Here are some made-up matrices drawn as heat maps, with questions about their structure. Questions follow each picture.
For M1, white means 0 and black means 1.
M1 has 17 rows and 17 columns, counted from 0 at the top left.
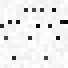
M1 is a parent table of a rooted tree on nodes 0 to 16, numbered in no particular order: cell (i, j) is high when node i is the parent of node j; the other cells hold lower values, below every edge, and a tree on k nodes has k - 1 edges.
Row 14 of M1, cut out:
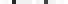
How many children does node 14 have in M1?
2
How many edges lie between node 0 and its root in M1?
3
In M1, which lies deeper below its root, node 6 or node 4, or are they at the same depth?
node 6
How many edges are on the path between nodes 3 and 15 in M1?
6
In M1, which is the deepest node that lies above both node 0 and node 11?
6
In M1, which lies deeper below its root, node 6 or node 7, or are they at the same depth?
node 7
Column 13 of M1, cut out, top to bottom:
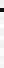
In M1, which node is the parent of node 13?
2
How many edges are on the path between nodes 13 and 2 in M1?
1
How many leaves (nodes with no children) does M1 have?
12
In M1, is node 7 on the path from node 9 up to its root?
no
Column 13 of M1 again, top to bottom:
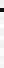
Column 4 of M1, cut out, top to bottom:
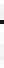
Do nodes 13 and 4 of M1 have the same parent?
no
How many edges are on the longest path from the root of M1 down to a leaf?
5
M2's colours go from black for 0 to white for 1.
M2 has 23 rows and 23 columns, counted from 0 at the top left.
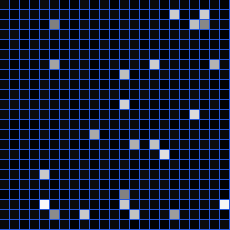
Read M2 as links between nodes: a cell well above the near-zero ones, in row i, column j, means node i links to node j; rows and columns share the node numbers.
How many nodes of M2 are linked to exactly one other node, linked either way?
7
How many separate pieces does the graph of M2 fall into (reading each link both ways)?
4
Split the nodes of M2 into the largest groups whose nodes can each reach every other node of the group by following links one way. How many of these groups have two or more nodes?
0
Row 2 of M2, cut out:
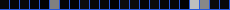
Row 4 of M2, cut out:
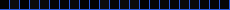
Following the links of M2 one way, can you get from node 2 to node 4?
yes
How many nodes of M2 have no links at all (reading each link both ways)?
3
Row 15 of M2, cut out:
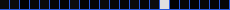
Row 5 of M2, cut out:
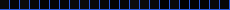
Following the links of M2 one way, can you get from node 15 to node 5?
no
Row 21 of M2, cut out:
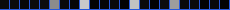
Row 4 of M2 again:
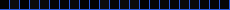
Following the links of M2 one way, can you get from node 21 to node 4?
yes
